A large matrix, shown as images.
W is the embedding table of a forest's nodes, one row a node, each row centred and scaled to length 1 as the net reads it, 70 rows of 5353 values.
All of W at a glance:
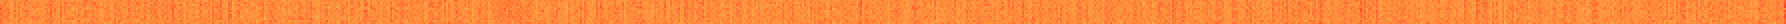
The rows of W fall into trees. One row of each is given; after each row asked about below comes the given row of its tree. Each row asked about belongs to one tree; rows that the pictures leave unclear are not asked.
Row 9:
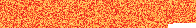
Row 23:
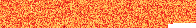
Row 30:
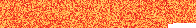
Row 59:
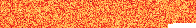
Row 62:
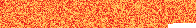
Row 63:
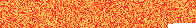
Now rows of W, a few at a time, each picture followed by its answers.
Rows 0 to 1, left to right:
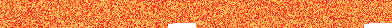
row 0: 30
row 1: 23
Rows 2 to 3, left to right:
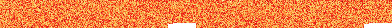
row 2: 30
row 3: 30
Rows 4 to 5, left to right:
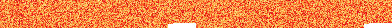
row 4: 9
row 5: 63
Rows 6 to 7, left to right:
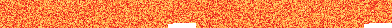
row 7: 9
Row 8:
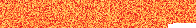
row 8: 30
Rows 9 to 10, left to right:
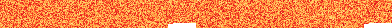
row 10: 9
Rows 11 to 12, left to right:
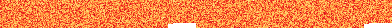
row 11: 63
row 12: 30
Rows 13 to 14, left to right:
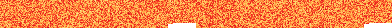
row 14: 9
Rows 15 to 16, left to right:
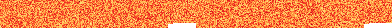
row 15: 23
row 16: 9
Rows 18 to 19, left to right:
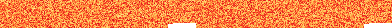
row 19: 9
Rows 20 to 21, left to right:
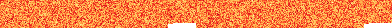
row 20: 63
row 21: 59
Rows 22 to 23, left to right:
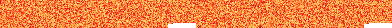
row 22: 63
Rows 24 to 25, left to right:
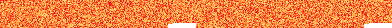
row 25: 63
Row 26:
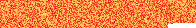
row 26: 63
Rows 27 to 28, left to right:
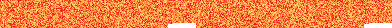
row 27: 59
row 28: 30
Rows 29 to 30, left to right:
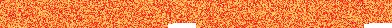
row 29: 63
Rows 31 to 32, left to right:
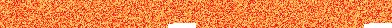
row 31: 9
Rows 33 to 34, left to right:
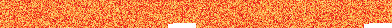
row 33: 30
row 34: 30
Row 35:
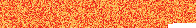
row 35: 30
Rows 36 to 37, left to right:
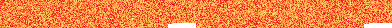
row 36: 62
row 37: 30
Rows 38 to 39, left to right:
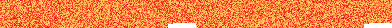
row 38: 30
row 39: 23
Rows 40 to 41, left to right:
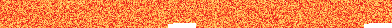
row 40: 9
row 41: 63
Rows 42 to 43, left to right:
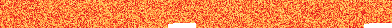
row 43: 63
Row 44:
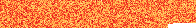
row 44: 9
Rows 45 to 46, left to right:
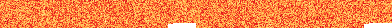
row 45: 63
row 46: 30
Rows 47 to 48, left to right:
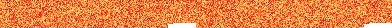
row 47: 30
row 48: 9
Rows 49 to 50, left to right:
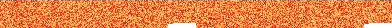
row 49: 9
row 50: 59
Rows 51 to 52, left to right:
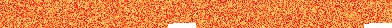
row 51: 9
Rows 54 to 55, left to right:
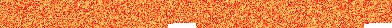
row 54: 9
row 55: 59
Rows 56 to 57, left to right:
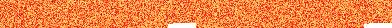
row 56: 9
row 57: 63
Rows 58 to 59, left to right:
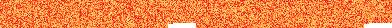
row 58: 23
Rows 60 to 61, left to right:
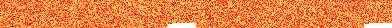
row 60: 62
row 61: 30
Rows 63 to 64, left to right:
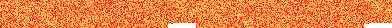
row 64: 63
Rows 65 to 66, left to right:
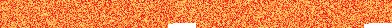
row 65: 63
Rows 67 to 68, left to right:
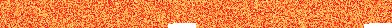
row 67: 63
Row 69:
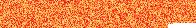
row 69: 23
